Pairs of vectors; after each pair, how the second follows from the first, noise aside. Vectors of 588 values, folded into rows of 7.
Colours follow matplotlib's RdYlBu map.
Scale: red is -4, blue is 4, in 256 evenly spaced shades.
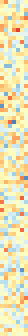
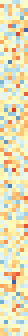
shuffled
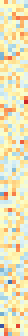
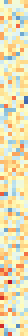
negated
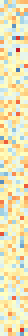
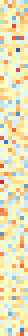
negated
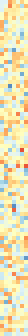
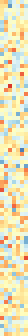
negated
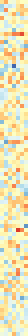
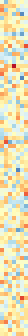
negated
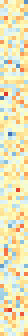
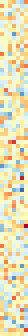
shuffled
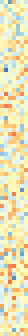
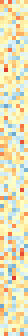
negated
